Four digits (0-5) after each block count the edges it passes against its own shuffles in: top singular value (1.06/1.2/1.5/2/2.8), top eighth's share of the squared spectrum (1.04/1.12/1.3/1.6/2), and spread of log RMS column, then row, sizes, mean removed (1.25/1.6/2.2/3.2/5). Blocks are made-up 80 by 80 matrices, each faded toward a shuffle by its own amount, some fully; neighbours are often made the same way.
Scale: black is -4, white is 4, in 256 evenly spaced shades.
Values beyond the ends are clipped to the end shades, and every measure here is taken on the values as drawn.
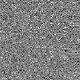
3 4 2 2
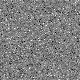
0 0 0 0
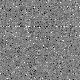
3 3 0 1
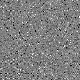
3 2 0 1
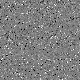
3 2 0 0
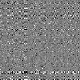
5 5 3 3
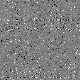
3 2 1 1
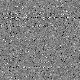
2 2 1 2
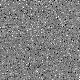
0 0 0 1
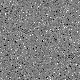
0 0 0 0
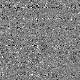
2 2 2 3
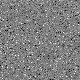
0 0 0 0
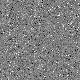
0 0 0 0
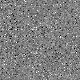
1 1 1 1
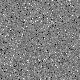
0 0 0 0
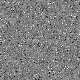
0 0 0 0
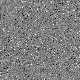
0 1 0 1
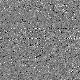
2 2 1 2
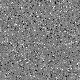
2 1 0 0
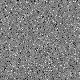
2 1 0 0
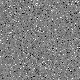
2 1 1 0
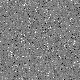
0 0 0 0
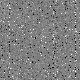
2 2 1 0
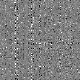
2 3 3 2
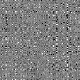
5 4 2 2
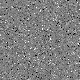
3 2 1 0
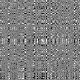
5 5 4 3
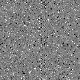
3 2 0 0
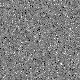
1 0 0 0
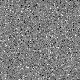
2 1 0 0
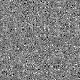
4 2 1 1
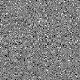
4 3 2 1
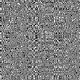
4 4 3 2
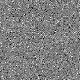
3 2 1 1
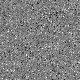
1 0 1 0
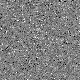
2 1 0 0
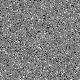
1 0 0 0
